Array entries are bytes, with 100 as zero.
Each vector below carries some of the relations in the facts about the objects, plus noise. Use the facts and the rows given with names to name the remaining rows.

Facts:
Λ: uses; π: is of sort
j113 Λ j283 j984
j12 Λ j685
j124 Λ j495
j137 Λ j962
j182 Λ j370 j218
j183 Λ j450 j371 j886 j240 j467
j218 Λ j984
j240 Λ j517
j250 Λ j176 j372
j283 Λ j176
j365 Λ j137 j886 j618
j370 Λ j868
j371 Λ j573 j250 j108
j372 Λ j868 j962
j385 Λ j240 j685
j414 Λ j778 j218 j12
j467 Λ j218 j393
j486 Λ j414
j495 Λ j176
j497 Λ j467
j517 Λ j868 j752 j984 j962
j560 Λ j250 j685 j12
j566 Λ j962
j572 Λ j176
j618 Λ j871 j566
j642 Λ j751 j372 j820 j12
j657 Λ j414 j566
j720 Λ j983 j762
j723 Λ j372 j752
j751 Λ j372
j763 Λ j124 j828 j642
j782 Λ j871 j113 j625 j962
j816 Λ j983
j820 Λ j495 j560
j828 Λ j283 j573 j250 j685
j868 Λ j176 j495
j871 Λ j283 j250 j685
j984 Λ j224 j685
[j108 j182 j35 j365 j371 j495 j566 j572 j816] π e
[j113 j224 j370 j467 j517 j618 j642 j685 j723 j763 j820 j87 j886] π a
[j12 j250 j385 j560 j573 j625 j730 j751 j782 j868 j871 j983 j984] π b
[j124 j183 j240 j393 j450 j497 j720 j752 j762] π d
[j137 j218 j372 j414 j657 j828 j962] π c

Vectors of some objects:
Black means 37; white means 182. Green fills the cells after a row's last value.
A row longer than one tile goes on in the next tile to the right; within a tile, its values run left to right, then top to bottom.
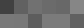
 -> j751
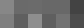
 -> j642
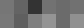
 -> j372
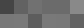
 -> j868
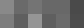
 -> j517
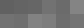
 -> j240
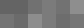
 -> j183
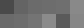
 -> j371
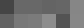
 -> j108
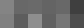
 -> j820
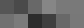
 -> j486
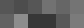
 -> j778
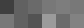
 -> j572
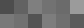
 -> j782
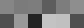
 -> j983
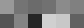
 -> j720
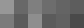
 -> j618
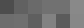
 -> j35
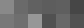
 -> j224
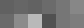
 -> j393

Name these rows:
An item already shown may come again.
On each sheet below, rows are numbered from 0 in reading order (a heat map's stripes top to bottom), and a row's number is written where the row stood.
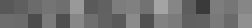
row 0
j566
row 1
j365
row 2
j657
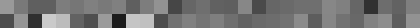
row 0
j762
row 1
j983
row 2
j573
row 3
j371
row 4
j962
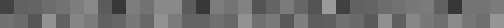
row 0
j495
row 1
j657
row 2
j657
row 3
j625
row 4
j495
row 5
j218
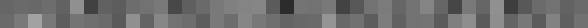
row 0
j450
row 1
j495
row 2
j182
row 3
j414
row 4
j283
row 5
j137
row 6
j176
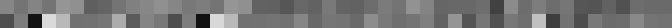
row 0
j816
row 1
j497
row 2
j816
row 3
j752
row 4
j183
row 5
j370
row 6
j467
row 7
j124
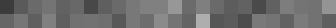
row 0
j176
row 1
j182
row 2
j886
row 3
j385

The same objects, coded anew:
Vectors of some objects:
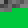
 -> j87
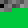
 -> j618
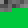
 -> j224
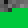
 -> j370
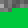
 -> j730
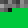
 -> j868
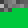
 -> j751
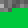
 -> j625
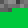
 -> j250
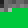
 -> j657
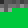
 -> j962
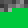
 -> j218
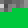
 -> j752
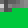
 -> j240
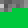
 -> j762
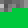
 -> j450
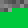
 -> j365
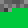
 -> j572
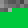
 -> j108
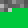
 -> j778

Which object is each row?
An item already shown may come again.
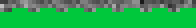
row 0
j124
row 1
j365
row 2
j365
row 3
j365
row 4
j497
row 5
j137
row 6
j218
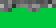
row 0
j385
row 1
j566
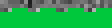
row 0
j371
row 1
j414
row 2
j182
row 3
j176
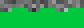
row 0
j182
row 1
j495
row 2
j486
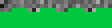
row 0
j467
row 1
j283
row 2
j782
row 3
j283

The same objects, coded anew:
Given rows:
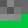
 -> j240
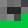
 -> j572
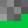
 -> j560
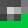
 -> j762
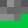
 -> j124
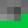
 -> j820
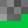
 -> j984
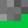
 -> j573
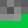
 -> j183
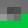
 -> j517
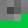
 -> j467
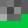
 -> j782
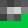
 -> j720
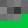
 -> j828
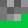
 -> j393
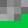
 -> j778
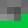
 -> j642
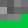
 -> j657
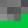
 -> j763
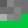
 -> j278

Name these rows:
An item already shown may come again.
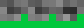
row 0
j137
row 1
j137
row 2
j371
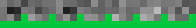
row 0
j572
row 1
j618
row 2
j182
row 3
j752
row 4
j176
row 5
j486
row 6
j385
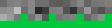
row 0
j486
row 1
j182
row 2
j962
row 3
j218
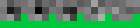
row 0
j566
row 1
j365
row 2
j495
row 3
j497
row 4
j414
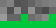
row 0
j385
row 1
j218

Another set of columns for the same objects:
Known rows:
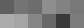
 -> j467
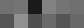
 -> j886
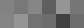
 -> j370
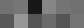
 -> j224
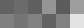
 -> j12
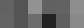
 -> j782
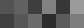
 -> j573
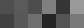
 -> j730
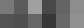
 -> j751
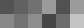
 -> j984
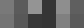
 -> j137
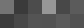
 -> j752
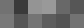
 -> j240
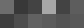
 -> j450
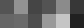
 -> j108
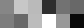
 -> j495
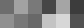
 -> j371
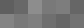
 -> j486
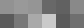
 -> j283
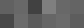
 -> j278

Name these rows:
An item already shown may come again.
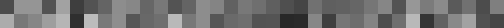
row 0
j182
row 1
j218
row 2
j218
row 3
j962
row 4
j385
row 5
j176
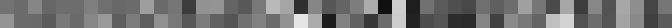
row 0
j657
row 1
j618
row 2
j240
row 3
j572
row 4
j566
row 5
j962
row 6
j371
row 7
j124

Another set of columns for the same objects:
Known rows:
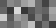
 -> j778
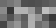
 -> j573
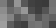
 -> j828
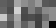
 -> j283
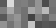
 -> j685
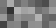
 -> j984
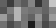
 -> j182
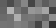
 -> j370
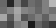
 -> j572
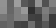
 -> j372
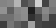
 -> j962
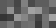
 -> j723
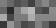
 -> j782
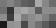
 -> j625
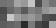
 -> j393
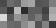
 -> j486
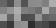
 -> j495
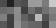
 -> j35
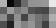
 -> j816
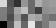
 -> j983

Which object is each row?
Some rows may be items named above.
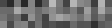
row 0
j371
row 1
j124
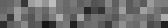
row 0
j566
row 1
j657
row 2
j618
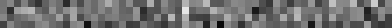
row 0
j385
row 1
j572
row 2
j137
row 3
j176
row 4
j414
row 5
j182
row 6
j962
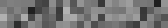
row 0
j414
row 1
j467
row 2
j218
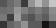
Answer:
j566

